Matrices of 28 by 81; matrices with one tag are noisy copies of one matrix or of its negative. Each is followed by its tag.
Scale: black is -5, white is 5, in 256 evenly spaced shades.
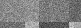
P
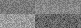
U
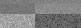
U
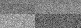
U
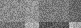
P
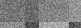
P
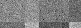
P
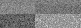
U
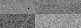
U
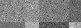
P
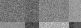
P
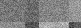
P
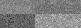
U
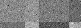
P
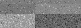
U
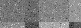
P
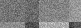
P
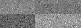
U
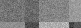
P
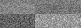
U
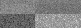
U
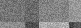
P
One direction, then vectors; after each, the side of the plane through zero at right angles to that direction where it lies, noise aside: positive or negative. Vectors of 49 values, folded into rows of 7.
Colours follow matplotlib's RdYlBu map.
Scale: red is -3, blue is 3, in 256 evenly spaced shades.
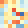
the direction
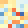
positive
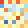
negative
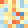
positive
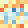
negative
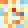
positive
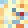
negative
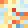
positive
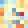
negative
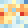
negative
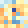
negative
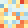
negative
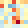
positive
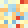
negative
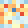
negative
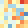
negative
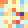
positive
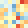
negative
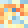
negative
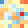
negative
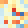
positive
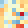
negative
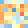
negative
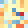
negative
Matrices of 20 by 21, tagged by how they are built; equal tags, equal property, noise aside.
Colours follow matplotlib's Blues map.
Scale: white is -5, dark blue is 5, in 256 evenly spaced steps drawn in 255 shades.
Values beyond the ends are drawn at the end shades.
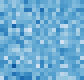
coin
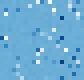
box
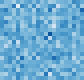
coin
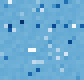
box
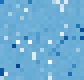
box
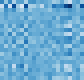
coin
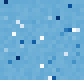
box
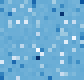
box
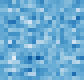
coin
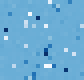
box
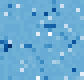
box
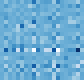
coin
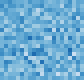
coin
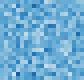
coin
